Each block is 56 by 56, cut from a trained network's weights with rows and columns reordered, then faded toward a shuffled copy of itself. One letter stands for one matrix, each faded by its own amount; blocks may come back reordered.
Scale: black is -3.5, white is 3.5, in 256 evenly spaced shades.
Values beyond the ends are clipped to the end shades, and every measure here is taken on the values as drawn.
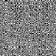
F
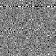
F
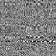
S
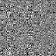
F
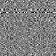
S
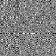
S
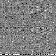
F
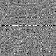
F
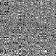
S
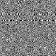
S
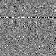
F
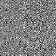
S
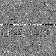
F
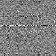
F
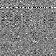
F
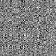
S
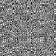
S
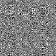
S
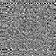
S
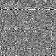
S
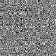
F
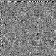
F
